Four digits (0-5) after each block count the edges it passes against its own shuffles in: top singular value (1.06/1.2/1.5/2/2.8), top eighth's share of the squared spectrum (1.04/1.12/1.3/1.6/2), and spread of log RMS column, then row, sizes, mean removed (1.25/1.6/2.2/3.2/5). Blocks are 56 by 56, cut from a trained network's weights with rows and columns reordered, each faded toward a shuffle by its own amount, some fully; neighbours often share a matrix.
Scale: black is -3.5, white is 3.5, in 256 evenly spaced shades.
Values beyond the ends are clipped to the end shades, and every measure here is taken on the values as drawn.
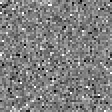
0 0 0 0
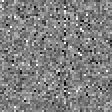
2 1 1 0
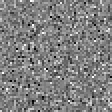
1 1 1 0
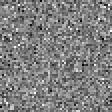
2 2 0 1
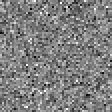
0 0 0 0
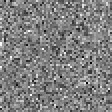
1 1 0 0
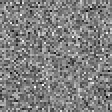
2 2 0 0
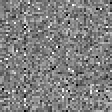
3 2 2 0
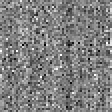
3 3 1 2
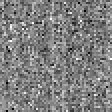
2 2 0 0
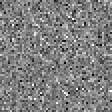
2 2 1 1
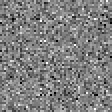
2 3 1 1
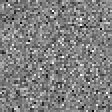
1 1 0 0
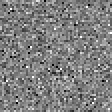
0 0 0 0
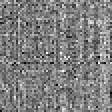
3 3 1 2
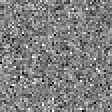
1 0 0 0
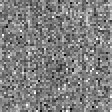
2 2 0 0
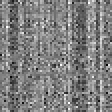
4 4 2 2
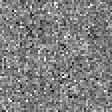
0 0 0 0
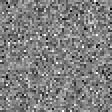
1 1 0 0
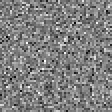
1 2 0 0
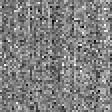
3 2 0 1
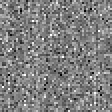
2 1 0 0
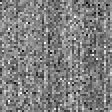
3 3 0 1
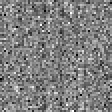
2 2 0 0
